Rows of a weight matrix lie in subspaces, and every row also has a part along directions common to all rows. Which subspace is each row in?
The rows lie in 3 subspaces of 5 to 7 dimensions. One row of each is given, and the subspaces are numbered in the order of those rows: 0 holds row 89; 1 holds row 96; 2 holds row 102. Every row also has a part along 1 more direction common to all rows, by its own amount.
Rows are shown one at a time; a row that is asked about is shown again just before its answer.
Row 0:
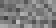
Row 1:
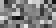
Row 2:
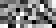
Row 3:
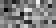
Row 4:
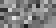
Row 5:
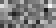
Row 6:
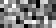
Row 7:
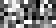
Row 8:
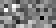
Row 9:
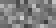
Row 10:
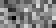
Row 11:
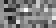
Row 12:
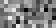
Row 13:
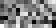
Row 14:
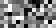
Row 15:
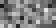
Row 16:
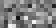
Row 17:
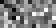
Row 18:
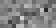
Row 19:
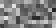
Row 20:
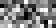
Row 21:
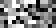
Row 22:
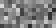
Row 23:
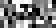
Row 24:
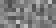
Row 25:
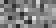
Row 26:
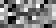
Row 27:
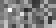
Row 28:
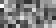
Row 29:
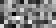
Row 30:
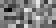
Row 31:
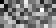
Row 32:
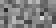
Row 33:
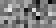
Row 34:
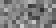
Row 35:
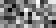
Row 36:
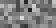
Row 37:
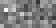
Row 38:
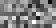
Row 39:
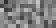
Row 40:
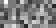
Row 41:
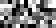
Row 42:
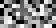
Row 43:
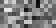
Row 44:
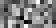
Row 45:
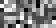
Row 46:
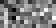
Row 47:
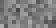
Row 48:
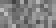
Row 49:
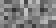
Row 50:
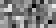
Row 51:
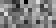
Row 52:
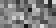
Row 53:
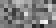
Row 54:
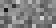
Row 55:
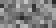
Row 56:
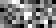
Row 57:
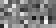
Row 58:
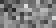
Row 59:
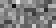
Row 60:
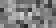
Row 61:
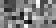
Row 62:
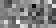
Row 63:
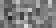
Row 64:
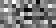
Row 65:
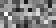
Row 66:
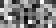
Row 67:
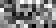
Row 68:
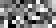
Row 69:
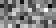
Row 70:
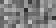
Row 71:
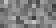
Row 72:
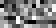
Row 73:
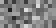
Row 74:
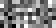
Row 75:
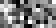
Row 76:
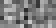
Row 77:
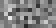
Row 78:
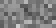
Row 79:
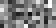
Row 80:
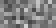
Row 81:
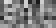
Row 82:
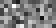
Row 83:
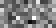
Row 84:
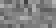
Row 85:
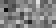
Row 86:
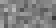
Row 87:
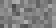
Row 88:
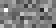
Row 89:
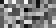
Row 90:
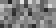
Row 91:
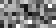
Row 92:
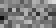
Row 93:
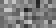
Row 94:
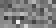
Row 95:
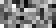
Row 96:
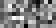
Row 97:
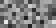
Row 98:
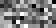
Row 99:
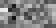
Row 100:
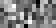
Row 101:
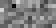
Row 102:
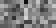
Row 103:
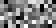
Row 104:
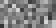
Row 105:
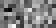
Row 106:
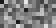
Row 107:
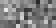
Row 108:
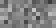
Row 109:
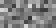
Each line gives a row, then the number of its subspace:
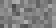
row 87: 0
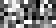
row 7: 2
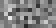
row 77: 2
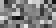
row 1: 1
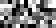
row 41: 2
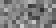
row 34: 1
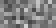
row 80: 1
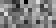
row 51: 2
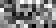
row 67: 2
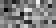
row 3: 0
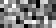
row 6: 1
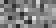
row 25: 1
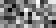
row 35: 1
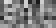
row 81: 2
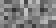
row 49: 2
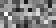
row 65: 2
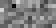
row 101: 0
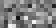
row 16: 1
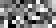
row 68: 1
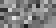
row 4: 0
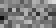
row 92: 1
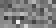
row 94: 1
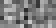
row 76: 2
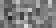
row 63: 2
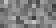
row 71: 1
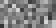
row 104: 1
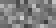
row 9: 2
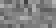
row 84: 2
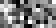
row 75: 2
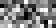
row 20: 2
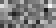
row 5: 2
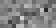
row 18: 0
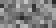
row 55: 2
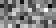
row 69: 2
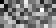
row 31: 0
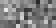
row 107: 0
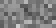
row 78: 2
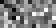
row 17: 0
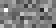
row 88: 0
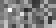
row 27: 1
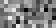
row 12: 0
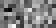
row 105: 1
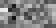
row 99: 0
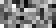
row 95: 0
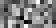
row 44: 0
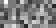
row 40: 1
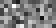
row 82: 0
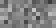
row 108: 1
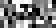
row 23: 2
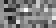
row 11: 0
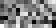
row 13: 1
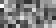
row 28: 2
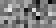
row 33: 1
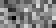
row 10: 0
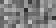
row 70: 2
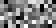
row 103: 1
